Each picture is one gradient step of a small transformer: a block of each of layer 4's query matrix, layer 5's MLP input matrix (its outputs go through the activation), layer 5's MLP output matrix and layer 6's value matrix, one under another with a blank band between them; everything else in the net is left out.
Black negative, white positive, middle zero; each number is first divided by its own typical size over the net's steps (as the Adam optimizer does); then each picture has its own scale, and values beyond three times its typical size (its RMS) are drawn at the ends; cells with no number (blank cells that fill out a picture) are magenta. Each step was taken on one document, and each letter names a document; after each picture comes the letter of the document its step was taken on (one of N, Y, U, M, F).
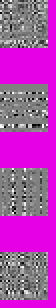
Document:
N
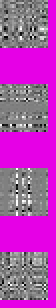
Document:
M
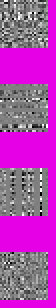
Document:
N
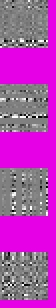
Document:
M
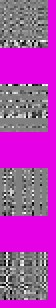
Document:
N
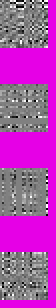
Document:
M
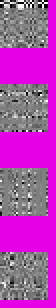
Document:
M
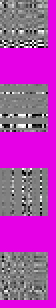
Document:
N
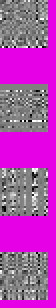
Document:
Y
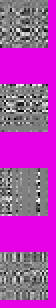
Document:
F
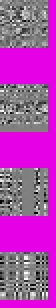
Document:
F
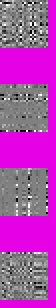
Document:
M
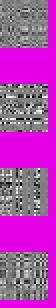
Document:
F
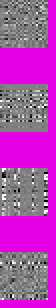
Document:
Y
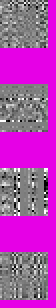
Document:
Y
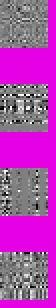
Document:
F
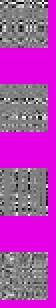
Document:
M
